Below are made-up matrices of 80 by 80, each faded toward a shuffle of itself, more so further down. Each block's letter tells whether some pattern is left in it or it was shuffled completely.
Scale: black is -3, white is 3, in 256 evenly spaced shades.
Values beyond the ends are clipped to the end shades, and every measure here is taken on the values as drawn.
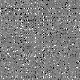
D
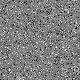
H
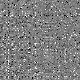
D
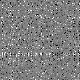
D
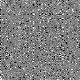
D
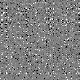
D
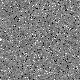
H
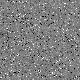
H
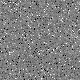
H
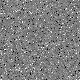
H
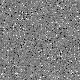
H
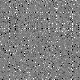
D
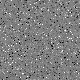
H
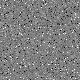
H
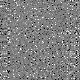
D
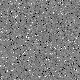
H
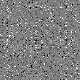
D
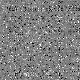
D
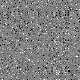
D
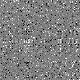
D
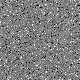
H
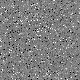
H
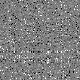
D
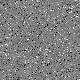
H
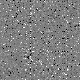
D
